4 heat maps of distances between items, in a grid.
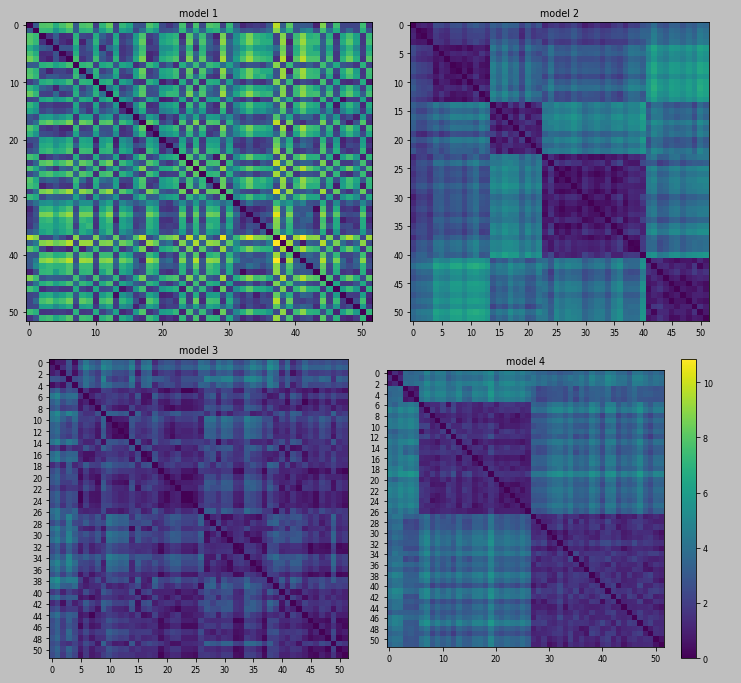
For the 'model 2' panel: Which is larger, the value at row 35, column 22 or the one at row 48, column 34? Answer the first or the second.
the first
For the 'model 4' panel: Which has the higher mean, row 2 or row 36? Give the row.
2
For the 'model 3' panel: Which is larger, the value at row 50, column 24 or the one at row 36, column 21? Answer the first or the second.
the second
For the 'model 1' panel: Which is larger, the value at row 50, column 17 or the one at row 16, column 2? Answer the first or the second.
the first
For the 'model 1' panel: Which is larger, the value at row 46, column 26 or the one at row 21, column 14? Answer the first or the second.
the first
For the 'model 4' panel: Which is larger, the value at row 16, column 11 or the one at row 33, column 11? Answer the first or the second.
the second
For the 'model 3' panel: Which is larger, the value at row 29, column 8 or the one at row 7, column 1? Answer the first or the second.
the second
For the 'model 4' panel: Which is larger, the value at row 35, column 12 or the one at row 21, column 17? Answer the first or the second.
the first
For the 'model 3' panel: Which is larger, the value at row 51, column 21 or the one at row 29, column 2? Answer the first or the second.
the second
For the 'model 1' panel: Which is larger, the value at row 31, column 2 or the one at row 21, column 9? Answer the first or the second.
the second
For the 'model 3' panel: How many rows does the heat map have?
52
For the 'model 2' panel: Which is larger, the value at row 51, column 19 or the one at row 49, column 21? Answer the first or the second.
the first
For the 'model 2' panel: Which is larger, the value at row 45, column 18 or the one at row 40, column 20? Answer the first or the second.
the second
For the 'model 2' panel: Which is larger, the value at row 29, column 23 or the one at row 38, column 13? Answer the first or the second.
the second
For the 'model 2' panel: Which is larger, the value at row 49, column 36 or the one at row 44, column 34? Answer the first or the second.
the first
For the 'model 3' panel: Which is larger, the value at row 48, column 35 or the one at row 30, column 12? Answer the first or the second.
the second
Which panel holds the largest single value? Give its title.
model 1
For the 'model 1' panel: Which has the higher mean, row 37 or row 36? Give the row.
37
